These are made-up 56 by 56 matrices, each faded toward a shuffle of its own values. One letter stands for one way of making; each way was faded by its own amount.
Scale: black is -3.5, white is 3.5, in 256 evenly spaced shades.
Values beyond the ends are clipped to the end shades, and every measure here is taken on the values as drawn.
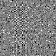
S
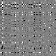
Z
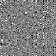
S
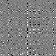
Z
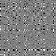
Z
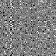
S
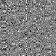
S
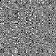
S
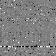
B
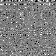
B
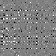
Z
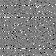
B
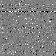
B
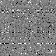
B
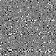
B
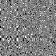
S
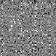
S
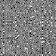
S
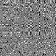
S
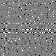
B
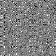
S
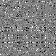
B
